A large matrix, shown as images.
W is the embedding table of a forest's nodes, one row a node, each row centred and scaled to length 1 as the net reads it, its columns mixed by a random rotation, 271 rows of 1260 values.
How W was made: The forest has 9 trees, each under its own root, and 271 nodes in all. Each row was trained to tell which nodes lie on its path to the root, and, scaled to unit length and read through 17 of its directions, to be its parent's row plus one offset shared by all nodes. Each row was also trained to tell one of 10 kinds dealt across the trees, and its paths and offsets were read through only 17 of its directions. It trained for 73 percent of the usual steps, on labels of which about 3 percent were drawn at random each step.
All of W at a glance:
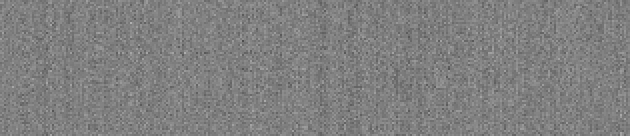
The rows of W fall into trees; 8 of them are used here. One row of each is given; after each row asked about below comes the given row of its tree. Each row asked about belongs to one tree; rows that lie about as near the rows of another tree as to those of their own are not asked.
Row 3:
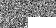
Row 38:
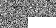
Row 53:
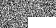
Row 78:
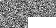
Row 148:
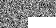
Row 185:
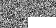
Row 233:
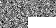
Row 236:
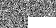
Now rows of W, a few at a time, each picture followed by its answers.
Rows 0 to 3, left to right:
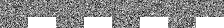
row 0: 38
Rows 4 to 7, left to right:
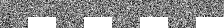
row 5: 78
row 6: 3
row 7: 3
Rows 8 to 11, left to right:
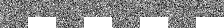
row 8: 233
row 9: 185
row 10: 236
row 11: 233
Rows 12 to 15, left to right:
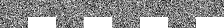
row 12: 148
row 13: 3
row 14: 233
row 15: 185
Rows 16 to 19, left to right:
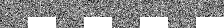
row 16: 148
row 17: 3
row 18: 38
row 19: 236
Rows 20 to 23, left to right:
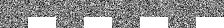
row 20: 38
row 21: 185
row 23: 233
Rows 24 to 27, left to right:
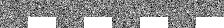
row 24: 236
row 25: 185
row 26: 3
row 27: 148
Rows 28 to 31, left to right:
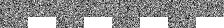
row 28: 148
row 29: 38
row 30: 38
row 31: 148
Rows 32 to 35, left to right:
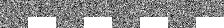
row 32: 233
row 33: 78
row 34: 53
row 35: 38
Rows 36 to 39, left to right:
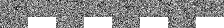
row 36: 78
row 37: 148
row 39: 148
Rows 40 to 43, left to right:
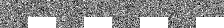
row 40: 233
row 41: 236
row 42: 38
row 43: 3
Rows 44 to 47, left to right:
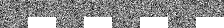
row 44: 53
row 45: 236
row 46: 148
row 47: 38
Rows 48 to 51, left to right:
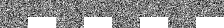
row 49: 233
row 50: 38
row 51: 3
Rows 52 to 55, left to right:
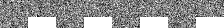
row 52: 233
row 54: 38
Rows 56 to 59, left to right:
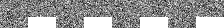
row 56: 38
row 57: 185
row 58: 78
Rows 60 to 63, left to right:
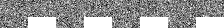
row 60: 38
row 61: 236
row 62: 78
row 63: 38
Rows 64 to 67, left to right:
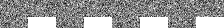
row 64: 38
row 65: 148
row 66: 38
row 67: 3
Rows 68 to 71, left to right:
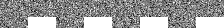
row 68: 185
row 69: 148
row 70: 233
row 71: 53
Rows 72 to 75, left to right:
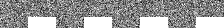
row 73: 38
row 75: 233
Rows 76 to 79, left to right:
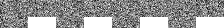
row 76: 148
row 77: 78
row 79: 233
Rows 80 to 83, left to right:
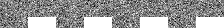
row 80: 53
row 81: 3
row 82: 78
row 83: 236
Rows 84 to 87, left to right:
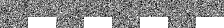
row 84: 78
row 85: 233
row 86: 53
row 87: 148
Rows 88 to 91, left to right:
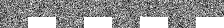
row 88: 53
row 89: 148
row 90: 236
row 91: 3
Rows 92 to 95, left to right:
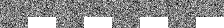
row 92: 233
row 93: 233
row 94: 78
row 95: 148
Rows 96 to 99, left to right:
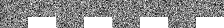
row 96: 53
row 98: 233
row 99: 53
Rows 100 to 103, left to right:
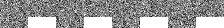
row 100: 233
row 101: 148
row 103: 78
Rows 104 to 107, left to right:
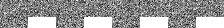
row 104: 38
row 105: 53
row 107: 38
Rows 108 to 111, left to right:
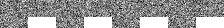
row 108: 148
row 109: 236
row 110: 148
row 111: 38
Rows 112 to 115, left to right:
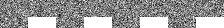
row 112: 185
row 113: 3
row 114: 53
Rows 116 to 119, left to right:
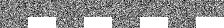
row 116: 78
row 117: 236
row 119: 185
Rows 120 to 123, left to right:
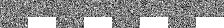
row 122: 148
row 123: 38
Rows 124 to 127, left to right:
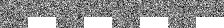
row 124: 185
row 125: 233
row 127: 233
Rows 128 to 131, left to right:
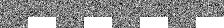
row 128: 185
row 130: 148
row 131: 148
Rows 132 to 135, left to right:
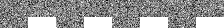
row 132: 148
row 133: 233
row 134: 38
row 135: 78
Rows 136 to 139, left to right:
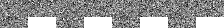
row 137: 233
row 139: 53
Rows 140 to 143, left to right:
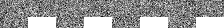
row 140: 3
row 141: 3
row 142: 78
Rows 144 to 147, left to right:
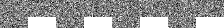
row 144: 3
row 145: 233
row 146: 236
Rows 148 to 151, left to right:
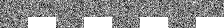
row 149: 78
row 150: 38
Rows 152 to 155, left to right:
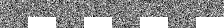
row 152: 233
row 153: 233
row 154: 3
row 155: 53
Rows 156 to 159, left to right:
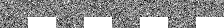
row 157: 233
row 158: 3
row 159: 53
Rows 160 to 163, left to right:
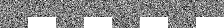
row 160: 38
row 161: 3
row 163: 78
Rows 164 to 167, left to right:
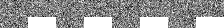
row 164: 185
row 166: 78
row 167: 233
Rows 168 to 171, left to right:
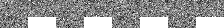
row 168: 38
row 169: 3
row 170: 78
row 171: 38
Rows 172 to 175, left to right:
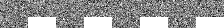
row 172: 185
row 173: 3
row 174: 185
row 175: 3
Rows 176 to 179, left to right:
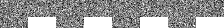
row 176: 148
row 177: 38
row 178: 78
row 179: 233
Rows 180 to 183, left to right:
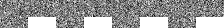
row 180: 233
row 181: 233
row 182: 53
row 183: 38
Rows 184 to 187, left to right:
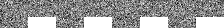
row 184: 53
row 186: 78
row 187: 38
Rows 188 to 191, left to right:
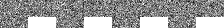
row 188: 185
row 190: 53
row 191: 148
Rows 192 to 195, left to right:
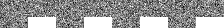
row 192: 53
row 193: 185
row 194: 233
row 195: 148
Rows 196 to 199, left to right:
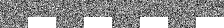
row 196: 78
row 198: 53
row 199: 148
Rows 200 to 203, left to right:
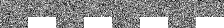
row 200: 38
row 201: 53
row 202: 78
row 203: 3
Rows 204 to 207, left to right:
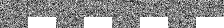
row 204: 38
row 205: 185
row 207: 236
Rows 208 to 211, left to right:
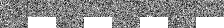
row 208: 38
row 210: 38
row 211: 53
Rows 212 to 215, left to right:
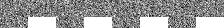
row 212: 236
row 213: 78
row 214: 233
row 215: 38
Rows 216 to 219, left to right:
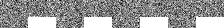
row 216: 185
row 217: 233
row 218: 148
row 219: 236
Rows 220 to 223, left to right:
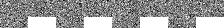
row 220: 233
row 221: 233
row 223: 233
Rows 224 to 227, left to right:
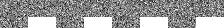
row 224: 236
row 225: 38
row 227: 38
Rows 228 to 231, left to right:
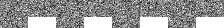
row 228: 236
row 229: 3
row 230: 53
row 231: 78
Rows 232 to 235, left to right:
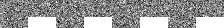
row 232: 233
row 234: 185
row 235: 38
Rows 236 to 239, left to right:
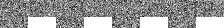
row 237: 78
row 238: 53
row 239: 53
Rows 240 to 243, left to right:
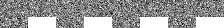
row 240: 185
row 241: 233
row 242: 38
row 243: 3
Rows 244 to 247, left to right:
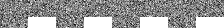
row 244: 53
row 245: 148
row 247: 236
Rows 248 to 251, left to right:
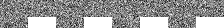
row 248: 185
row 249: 38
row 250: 233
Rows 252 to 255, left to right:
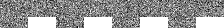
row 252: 233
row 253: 148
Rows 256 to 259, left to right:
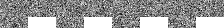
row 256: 233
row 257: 233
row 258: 38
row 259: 236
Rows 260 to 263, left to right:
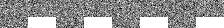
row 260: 38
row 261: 185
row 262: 148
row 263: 53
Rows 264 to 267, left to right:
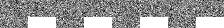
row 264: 236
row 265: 38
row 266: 236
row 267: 3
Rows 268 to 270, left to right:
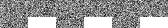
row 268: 233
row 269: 78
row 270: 3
